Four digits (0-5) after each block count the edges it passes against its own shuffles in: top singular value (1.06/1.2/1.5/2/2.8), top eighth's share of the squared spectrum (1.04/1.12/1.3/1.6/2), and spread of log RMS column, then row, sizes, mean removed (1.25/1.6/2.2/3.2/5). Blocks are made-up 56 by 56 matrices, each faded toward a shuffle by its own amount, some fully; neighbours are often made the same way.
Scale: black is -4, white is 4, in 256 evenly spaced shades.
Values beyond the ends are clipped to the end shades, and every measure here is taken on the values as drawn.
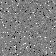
0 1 0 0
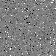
0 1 0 0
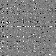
2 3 2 2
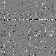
3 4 2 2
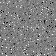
0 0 0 0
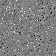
1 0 0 0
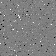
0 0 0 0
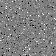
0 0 0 0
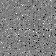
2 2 1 1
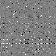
4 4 1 2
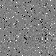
2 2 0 1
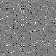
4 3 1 1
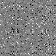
3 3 1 1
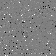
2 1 0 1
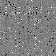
3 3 1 1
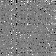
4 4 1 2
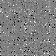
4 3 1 1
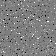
0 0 0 0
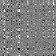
4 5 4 3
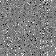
3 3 2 1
